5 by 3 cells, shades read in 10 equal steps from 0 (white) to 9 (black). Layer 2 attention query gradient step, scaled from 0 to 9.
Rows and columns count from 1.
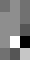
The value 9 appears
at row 4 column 3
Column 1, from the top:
5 4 4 4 5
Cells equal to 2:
1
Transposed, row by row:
5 4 4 4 5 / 4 4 4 0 6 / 5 5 6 9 2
